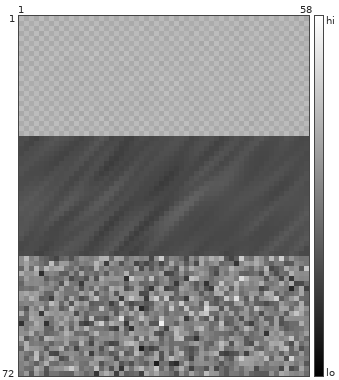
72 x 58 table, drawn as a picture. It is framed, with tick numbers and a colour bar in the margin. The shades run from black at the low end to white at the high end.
It is made of 3 by 1 panels. Panel 1,1: high, checkered, faint in contrast. Panel 2,1: low, slanting up to the right, faint in contrast. Panel 3,1: middling, fine-grained, strong in contrast.
